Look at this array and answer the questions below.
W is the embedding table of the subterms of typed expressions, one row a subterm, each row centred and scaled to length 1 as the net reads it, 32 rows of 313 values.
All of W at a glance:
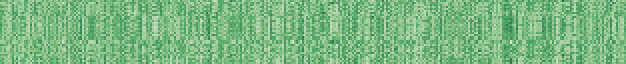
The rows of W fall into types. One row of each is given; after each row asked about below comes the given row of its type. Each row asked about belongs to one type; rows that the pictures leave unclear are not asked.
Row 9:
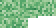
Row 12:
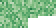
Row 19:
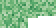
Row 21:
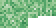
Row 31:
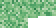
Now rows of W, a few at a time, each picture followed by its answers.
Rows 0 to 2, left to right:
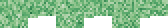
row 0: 12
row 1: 21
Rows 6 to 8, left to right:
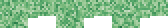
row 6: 31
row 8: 9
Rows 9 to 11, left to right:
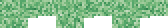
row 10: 19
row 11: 9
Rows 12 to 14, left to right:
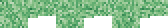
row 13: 9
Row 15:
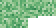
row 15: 9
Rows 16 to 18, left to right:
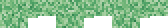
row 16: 19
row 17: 9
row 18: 19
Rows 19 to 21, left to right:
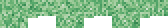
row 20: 21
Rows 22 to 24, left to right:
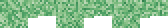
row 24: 19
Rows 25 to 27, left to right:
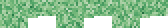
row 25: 19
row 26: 21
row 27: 12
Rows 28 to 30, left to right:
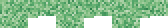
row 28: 21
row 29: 31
